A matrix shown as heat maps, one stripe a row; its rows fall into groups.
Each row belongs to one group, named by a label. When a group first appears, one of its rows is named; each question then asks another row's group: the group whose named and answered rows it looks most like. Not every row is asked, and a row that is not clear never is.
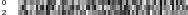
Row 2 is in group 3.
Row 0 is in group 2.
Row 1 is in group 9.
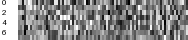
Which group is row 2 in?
2
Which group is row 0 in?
9
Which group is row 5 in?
3
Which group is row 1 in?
3
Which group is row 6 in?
2
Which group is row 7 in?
2
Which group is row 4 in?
3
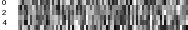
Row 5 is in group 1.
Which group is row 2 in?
3
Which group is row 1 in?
3
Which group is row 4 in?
3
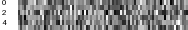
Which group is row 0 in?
2
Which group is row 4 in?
3
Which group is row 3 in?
3
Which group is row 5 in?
1
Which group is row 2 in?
1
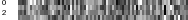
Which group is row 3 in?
2
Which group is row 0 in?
3
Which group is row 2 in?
3
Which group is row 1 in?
3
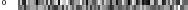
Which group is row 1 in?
2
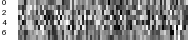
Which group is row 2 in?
9
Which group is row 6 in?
2
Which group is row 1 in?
3
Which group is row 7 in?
2
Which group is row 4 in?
9
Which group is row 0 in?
2
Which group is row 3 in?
1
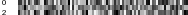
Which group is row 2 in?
1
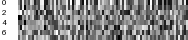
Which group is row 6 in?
9
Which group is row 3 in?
1
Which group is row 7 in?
2
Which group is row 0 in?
1
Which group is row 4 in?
2
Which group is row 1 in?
1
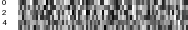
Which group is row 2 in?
9
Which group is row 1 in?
1
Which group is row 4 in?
2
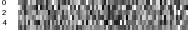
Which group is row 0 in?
3
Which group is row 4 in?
1
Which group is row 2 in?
2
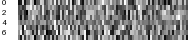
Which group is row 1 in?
3
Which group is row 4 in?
1
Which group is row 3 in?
3
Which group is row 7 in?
1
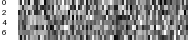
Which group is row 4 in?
2
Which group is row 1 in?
9
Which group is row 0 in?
1
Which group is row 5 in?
9
